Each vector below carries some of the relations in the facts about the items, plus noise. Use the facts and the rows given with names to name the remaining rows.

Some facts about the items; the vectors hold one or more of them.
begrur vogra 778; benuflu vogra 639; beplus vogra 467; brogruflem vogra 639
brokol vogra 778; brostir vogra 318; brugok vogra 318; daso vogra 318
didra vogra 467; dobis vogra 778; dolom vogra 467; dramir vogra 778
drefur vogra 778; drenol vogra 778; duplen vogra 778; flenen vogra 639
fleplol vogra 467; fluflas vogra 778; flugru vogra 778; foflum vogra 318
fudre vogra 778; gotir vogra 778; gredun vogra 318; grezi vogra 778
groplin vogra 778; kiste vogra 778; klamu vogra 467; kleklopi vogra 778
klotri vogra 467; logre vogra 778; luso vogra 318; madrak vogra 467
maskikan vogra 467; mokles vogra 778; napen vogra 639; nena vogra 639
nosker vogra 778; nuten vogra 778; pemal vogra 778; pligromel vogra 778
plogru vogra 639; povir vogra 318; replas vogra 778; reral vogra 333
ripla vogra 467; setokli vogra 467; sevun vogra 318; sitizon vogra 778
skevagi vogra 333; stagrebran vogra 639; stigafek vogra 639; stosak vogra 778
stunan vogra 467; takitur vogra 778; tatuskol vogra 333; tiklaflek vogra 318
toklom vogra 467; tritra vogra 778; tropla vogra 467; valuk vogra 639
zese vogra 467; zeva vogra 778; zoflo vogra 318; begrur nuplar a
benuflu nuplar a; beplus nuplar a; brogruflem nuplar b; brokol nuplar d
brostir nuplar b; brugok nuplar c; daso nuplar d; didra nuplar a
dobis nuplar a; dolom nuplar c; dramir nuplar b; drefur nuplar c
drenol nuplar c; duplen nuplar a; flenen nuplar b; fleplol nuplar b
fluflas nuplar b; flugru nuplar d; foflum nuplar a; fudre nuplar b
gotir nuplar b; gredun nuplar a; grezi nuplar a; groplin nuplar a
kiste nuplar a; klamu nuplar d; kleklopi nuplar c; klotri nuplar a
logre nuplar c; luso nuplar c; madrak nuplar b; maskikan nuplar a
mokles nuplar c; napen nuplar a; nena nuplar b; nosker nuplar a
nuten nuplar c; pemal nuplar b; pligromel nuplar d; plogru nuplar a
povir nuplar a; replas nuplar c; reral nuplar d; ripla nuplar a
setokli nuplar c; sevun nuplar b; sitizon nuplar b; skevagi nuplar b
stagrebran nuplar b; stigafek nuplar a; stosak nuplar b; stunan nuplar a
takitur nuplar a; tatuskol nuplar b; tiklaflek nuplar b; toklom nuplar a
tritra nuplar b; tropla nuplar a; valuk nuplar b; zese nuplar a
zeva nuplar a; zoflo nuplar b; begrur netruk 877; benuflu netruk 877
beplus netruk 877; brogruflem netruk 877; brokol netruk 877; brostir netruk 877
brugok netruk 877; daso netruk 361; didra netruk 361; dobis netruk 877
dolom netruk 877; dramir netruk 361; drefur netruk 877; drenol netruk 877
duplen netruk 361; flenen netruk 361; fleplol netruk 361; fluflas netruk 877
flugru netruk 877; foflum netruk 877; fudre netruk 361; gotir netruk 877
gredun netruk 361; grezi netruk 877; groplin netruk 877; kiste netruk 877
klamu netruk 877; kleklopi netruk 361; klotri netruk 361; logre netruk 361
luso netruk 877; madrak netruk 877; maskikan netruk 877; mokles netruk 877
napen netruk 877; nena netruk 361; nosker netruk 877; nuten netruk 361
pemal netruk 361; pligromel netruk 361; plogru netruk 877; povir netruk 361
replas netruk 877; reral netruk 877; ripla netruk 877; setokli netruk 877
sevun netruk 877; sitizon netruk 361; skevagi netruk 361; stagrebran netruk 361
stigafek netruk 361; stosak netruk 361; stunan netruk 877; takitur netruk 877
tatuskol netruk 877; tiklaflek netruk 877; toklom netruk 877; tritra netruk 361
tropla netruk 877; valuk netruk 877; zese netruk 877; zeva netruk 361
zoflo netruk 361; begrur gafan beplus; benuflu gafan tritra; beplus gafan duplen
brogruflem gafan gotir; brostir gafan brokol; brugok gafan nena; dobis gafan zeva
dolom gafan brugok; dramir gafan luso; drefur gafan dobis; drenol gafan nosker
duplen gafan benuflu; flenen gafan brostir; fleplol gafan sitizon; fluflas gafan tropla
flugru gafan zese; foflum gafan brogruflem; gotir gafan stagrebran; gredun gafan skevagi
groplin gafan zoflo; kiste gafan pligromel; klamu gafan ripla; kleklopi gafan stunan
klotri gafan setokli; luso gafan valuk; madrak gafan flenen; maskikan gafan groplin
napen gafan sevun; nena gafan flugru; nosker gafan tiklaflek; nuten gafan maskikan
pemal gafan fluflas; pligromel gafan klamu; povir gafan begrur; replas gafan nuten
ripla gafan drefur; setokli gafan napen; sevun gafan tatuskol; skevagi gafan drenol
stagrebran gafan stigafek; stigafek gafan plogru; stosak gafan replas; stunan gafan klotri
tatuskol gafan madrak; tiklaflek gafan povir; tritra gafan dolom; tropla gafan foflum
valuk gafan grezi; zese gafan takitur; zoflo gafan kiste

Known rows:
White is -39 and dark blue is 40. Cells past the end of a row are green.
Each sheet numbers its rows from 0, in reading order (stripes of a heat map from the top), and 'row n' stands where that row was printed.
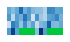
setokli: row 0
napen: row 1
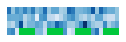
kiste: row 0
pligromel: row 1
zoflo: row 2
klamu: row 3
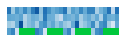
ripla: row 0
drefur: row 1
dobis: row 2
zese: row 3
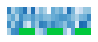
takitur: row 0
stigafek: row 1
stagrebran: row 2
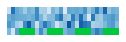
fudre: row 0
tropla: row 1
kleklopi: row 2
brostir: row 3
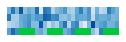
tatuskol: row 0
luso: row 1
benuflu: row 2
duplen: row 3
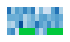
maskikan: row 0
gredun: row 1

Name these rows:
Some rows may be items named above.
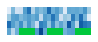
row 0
gredun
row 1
setokli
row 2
kleklopi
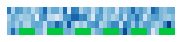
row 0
reral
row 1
pligromel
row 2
luso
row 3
daso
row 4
setokli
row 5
stosak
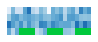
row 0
gredun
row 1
stigafek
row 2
zeva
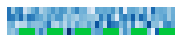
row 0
valuk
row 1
toklom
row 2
brokol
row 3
kleklopi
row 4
grezi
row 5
tritra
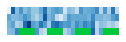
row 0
flenen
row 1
nuten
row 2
didra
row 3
tiklaflek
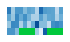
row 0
mokles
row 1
nena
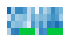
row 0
flugru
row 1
klotri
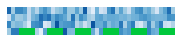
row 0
flugru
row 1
dramir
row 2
drenol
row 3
povir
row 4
begrur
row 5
nosker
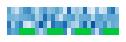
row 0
begrur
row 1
logre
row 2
skevagi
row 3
povir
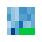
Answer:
stunan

